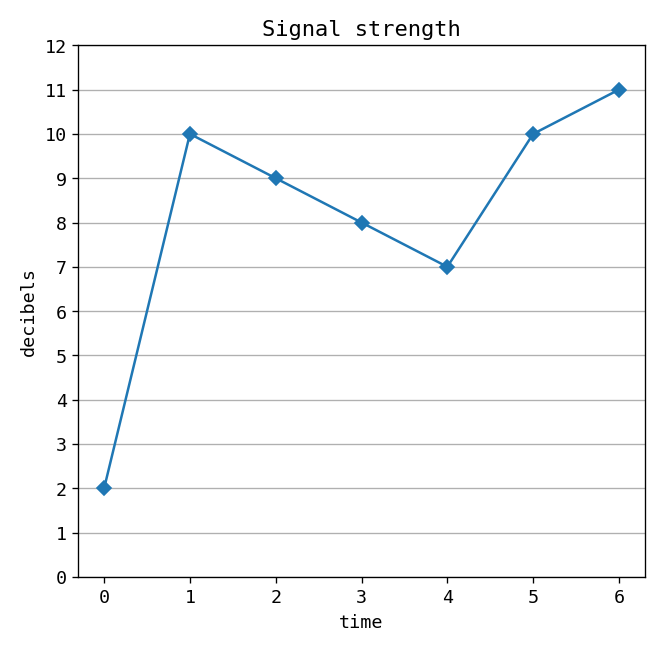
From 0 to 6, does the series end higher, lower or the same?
higher
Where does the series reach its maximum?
6
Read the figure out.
Title: Signal strength
x-axis: time, ticks 0 1 2 3 4 5 6
y-axis: decibels, ticks 0 1 2 3 4 5 6 7 8 9 10 11 12
Values:
2 10 9 8 7 10 11
